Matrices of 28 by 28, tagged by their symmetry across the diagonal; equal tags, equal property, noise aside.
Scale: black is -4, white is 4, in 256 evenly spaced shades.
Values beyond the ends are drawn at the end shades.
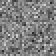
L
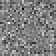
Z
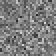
L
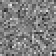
Z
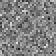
L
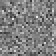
Z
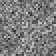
L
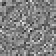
L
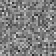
Z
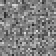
Z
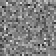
Z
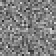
Z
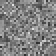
L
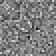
L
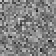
L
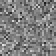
Z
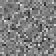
L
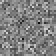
L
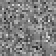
Z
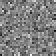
Z
